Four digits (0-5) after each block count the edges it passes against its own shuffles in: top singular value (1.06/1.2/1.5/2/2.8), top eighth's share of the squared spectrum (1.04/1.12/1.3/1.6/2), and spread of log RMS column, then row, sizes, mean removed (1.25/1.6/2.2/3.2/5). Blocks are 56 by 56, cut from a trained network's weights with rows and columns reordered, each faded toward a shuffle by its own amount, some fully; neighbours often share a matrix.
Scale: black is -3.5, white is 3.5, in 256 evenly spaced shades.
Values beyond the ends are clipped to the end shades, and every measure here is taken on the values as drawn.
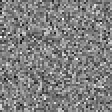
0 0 0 0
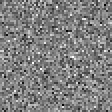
0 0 0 0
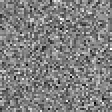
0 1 0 0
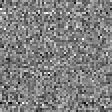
2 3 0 2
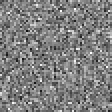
1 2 0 1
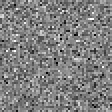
2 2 1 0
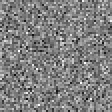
0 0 0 0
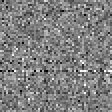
3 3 0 2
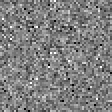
1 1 0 0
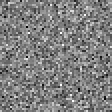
0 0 0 0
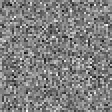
2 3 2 1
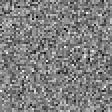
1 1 0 0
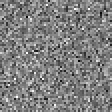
0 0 0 1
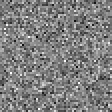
0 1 0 0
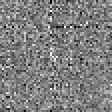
3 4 2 2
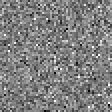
1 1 1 0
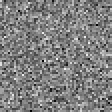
0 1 0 0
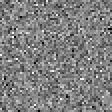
1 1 0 0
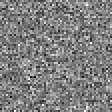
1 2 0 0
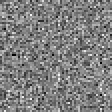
1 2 1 0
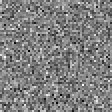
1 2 0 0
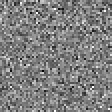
2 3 1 1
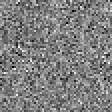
2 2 0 1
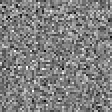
2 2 0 1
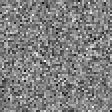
1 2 0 0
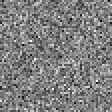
1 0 0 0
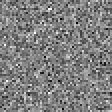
2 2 0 0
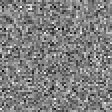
2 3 0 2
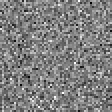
1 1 0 0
